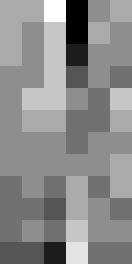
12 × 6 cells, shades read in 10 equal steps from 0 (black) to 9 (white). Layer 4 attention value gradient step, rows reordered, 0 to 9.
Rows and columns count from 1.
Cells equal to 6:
13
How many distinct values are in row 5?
3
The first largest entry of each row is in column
3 3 3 3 2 2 1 6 4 4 4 4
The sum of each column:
58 61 65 49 57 63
